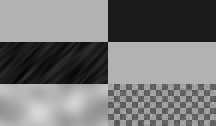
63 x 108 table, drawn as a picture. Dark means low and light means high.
It is made of 3 by 2 panels. Panel 1,1: high, flat. Panel 1,2: very low, flat. Panel 2,1: very low, slanting up to the right, faint in contrast. Panel 2,2: high, flat. Panel 3,1: high, smooth. Panel 3,2: middling, checkered, strong in contrast.
